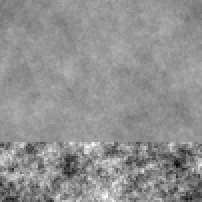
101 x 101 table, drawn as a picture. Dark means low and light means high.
Grain: blotchy. Mirror symmetry: none. Stripes: none. Histogram: skewed, a long tail of low values. Seam: horizontal, 70% of the way down, the top part calmer.
